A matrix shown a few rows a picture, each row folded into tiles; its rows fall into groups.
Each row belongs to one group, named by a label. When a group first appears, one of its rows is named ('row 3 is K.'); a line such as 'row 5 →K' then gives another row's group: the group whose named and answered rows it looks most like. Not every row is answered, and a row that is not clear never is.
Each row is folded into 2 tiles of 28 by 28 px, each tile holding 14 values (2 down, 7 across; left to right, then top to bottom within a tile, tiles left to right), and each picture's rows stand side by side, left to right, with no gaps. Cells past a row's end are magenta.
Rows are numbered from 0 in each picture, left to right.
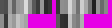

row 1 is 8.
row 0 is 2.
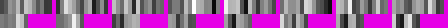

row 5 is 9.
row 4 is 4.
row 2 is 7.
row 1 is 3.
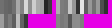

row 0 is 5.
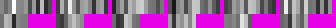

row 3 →2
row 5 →8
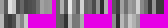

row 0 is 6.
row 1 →8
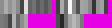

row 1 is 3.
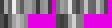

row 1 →3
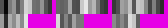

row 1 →9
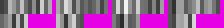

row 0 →6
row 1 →4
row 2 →8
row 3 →2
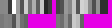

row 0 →5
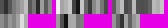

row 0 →2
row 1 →4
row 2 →6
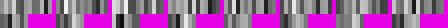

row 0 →8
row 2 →4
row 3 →7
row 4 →7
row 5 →3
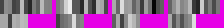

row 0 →6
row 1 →3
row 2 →7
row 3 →6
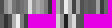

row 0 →3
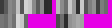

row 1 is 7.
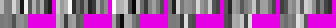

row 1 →4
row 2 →4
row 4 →2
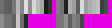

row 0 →5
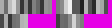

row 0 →7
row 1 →3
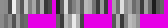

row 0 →5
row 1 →3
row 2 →7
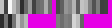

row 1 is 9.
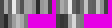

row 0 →3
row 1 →3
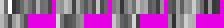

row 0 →4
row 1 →6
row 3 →2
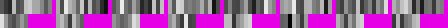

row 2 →6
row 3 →5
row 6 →6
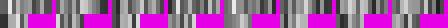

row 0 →2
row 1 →9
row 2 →2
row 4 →3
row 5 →2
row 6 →8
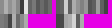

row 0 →8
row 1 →2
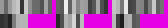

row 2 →4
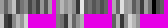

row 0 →6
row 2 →7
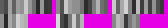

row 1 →6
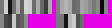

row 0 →8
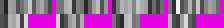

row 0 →2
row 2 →8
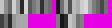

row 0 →7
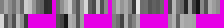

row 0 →9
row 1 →8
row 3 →6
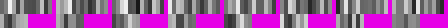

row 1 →4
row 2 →3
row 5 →6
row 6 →6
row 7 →5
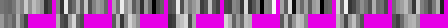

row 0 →5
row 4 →6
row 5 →7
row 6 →4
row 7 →3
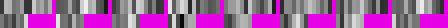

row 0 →6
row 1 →9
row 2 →9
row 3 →7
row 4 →3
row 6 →2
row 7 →9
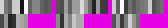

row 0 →7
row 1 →2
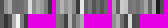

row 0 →3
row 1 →8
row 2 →5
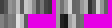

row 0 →9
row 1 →4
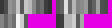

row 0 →9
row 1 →2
